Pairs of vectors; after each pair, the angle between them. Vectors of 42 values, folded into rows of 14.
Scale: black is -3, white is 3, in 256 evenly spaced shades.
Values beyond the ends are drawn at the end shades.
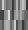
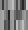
nearly opposite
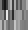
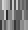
nearly opposite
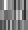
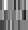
nearly parallel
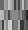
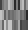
nearly parallel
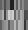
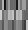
partly aligned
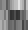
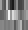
partly opposed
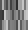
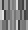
nearly opposite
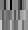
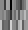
nearly parallel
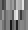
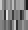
partly aligned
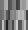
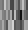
orthogonal
